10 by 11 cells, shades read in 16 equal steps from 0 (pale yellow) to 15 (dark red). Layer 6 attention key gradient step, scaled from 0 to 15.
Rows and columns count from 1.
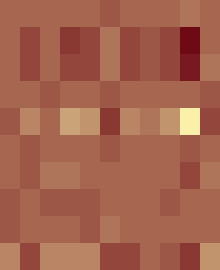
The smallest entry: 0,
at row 5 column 10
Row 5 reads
10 7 9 5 6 12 7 8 6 0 11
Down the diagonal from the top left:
9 11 9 9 6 10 9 9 9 12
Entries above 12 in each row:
0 1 1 0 0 0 0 0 0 0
